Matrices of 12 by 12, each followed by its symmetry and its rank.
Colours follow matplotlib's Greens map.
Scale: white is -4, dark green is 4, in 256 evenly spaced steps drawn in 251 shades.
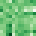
antisymmetric, rank two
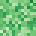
antisymmetric, full rank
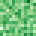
antisymmetric, full rank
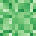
antisymmetric, rank two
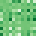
antisymmetric, rank two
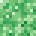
symmetric, full rank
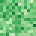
neither, full rank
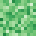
neither, full rank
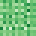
antisymmetric, rank two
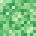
symmetric, full rank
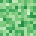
neither, full rank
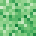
symmetric, full rank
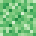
symmetric, full rank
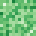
symmetric, full rank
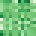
antisymmetric, rank two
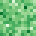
antisymmetric, full rank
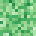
neither, full rank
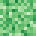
antisymmetric, full rank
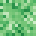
antisymmetric, full rank
